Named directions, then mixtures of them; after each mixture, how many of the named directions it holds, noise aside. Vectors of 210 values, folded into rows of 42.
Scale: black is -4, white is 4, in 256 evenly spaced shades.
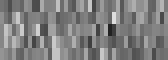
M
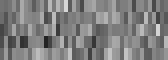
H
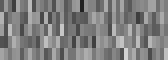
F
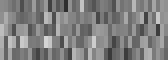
one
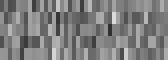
three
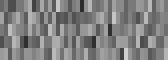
three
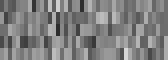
three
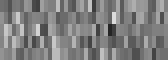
one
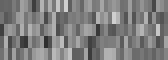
two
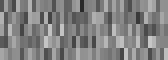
one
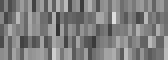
three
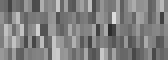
one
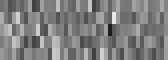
two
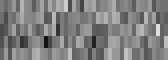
one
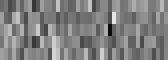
two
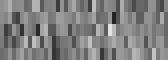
one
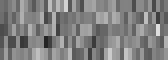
one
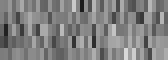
three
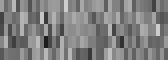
two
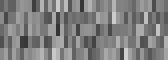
three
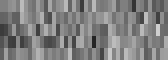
two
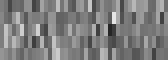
one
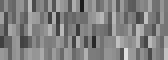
two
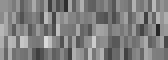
one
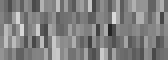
one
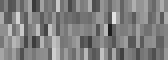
two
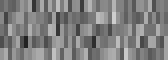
three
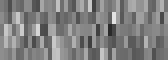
one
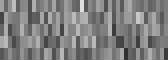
one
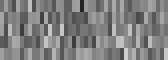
one
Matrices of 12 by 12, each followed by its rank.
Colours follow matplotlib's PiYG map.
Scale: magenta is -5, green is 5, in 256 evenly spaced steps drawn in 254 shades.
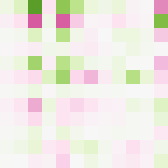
two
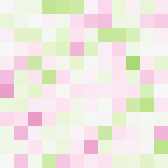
full rank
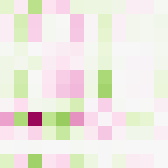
two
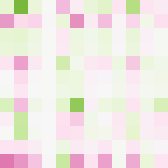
two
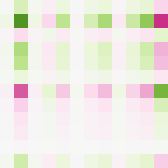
one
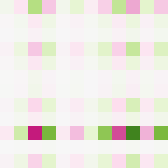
one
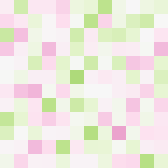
full rank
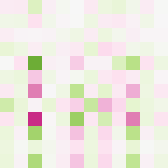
two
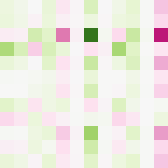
two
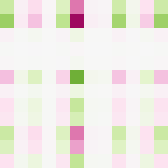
one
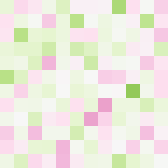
full rank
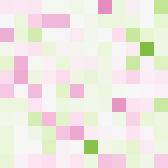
full rank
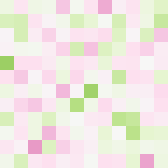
full rank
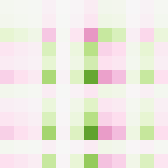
one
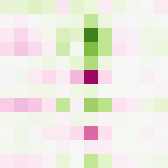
two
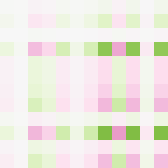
one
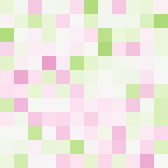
full rank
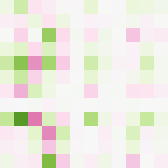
two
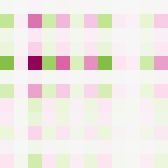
one
